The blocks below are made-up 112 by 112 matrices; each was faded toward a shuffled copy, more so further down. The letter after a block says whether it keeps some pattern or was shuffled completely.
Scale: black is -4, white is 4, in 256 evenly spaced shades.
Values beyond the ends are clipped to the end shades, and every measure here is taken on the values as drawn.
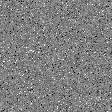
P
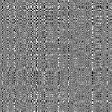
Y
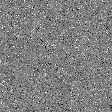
P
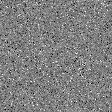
P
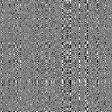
Y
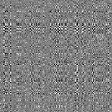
Y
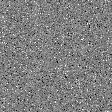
P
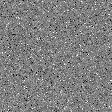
P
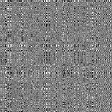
Y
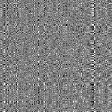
Y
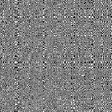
Y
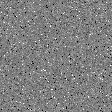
P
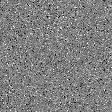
P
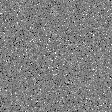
P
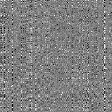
Y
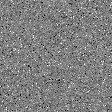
P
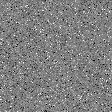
P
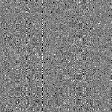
Y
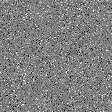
P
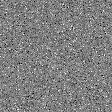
P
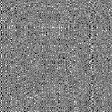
Y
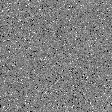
P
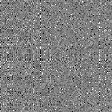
Y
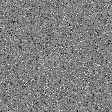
P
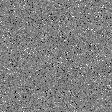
P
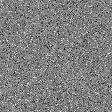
P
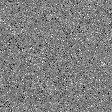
P
